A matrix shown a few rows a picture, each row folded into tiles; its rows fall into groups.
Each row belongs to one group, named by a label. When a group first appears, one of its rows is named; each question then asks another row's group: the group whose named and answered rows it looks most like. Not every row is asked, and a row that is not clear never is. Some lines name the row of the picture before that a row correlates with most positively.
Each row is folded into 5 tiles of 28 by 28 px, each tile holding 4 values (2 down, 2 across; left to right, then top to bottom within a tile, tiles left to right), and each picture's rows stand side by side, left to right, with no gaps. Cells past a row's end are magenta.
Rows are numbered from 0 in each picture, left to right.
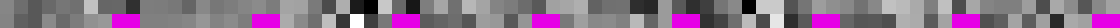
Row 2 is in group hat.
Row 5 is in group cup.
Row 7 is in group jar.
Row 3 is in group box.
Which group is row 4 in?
hat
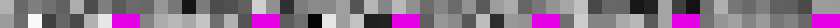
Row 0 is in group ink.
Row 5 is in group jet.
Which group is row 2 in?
cup
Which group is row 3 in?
jar
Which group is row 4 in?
hat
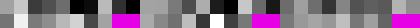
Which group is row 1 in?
hat
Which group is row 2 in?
jet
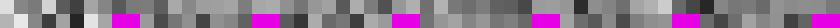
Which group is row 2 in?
jar
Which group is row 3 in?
jet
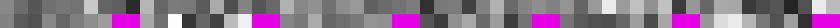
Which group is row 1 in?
ink
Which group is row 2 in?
ink
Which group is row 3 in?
cup
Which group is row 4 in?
box
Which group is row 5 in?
jet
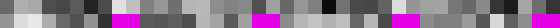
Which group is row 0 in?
jet
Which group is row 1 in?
box
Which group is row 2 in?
jet
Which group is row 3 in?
hat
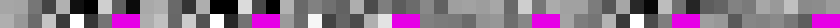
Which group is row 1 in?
hat
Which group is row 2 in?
ink
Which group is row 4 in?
hat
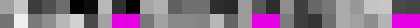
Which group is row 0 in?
hat
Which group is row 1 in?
hat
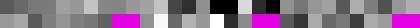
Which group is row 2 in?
jar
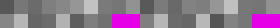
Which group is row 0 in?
jar
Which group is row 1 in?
jar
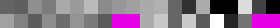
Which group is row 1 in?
hat
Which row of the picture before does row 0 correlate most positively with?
0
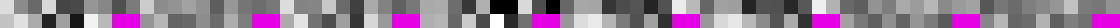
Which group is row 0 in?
ink
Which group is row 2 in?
ink
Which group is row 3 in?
hat
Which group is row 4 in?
jet
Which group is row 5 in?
jet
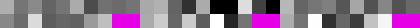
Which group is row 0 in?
ink
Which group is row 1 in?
hat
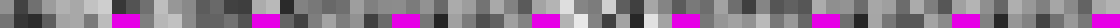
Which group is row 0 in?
box
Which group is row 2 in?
cup
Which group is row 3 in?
jar
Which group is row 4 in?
ink
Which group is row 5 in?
jet
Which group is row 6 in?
jar
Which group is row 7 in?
jar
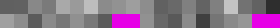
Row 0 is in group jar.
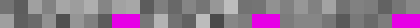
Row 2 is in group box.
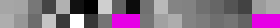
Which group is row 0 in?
hat
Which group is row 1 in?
jet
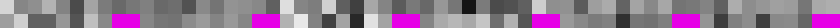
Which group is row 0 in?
ink
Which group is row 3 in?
jet
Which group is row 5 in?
jar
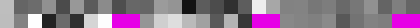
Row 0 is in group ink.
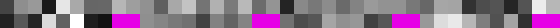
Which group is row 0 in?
cup
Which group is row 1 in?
box
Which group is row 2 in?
cup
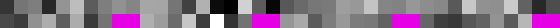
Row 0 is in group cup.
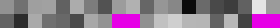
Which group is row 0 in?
jar
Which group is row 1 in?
jet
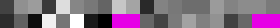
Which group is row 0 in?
cup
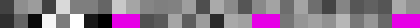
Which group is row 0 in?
cup
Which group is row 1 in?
jar
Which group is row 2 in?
jet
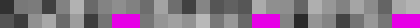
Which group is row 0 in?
cup
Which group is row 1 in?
jet
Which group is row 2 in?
jar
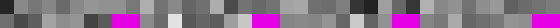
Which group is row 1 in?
ink
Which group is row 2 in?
hat
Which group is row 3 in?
ink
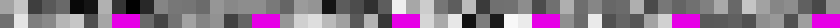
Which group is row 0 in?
hat
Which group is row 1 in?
cup
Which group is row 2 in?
jet
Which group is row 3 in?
ink
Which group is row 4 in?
ink
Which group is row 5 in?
box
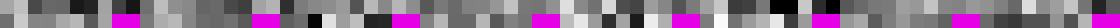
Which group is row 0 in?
hat
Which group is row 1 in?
jet
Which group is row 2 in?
cup
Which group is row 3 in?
jar
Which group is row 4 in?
ink
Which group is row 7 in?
box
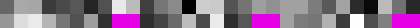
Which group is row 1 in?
cup
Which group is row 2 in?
hat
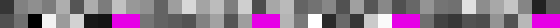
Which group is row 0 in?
cup
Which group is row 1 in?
box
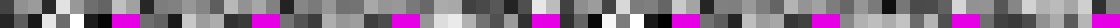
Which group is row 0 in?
cup
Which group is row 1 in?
cup
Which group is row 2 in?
cup
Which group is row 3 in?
jet
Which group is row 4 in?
cup
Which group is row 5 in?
cup
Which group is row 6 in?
jet
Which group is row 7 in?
box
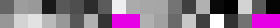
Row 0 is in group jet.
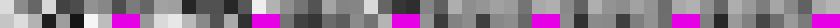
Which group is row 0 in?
ink
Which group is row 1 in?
jet
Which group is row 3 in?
jar
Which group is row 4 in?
jar
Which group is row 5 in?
jar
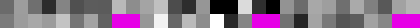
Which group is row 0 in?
jet
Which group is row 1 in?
hat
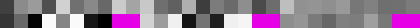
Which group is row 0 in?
cup
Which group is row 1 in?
ink
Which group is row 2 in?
ink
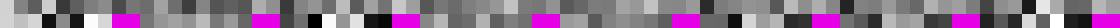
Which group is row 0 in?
ink
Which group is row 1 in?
jet
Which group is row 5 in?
cup
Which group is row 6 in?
cup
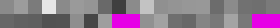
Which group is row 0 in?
box
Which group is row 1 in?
ink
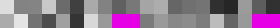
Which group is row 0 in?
ink
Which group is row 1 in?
hat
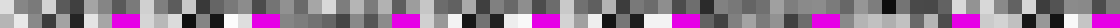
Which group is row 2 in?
box
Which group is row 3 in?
ink
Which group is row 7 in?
ink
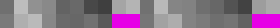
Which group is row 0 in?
jet
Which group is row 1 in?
jet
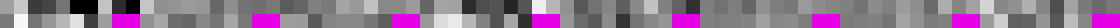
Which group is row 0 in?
hat
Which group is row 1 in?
ink
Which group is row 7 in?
ink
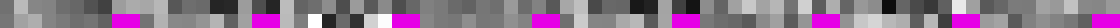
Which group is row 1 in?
hat
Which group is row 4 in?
hat
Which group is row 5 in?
box
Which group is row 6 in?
jet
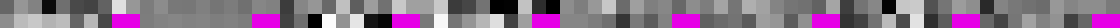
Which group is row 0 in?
jet
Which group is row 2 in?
cup
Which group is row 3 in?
hat
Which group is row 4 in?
box
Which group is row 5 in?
box
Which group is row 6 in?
cup
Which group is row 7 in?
cup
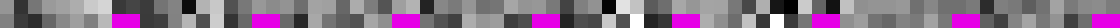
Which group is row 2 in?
jar
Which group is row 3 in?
cup
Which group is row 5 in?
hat
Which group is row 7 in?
cup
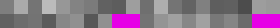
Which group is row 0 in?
box
